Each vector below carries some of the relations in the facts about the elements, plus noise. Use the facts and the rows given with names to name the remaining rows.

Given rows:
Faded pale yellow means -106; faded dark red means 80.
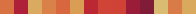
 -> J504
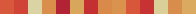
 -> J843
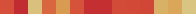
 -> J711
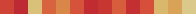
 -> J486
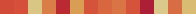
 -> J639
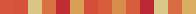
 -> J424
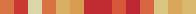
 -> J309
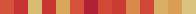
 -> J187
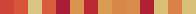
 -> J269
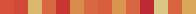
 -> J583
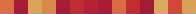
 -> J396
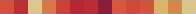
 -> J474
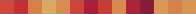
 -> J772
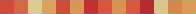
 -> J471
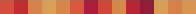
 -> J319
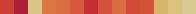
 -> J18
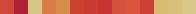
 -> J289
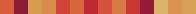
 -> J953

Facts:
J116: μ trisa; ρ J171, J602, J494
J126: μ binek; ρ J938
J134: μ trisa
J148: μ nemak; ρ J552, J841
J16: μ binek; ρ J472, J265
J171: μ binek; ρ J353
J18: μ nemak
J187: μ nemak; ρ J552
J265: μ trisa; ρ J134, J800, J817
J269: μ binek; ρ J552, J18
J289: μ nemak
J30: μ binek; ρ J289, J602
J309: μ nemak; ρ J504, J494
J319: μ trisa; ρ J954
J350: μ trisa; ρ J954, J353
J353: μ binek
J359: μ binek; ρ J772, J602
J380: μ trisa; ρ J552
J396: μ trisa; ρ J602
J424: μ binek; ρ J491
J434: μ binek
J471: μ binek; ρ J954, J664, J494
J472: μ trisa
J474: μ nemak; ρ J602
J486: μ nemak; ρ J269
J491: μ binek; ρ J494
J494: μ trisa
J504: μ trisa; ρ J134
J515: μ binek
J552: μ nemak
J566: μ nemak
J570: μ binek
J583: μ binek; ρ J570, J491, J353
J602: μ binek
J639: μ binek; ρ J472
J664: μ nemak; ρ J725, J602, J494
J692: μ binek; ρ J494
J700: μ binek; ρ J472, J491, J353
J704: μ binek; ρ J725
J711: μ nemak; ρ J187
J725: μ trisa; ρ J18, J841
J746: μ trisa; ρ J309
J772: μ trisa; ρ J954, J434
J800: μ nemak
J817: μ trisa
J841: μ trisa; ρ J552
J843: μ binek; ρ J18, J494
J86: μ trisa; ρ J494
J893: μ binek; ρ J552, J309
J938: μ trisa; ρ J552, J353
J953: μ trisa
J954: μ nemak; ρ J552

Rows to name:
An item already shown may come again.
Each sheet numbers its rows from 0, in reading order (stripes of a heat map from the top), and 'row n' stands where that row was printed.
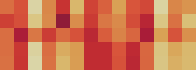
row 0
J491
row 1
J704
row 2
J938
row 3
J309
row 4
J309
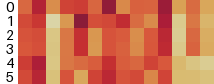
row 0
J841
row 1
J602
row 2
J424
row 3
J424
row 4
J18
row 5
J552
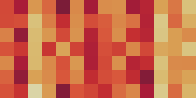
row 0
J725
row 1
J126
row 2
J494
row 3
J187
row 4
J86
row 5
J134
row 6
J602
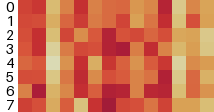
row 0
J353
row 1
J171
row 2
J148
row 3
J664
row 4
J692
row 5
J126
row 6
J116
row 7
J954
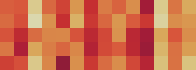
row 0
J893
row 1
J692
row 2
J350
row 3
J746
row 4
J704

